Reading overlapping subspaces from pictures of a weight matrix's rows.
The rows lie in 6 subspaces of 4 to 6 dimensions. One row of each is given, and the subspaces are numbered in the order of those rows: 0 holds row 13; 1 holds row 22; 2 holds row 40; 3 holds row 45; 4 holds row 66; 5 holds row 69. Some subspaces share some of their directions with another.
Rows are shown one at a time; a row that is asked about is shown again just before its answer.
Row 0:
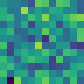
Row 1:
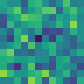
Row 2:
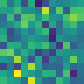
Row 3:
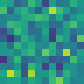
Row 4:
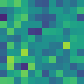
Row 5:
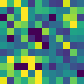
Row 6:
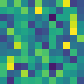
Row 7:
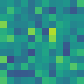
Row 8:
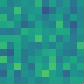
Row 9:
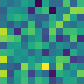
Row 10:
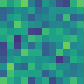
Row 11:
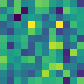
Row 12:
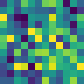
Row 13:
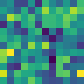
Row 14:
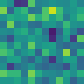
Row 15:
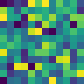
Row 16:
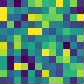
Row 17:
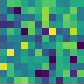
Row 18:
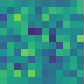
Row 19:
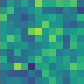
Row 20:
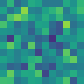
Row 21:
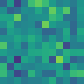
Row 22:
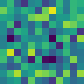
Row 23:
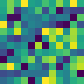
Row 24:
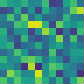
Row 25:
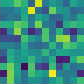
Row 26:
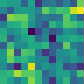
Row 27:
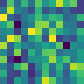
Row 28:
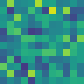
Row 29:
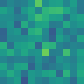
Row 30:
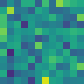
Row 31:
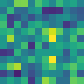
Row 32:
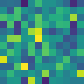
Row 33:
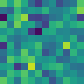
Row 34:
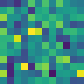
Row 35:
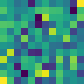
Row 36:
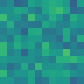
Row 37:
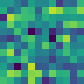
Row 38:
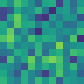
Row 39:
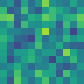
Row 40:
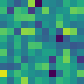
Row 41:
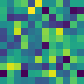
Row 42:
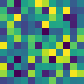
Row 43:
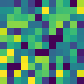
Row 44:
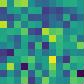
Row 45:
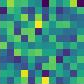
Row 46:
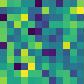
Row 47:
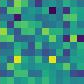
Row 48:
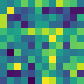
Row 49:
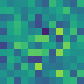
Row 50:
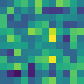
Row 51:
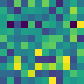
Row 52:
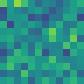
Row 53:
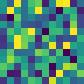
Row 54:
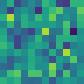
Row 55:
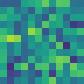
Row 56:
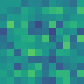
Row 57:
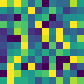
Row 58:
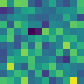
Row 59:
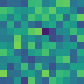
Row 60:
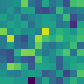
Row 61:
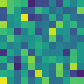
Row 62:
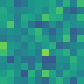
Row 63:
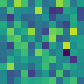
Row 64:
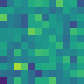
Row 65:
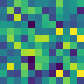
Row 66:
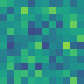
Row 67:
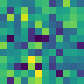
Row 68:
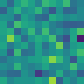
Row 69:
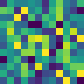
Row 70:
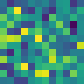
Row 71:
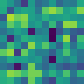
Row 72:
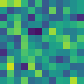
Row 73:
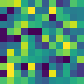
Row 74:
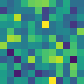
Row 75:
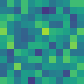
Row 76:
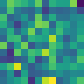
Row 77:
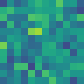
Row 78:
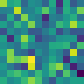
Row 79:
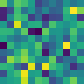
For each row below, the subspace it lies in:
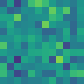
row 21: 1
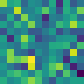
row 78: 5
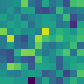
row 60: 5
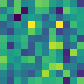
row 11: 5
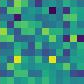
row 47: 1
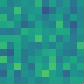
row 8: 0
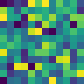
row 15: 3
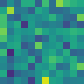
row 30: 0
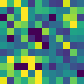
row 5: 4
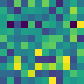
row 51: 3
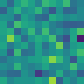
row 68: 1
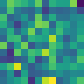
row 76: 3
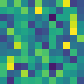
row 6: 4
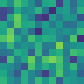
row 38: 1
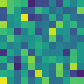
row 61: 3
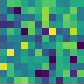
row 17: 0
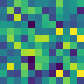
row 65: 5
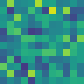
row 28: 1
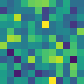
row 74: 1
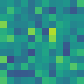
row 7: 3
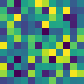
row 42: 1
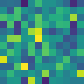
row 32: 0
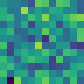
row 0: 4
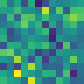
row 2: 1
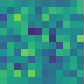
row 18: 5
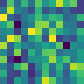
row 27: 3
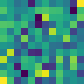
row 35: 3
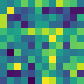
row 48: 0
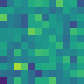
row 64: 3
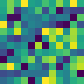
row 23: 0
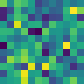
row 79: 3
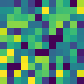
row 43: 3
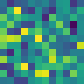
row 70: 0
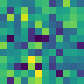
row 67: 4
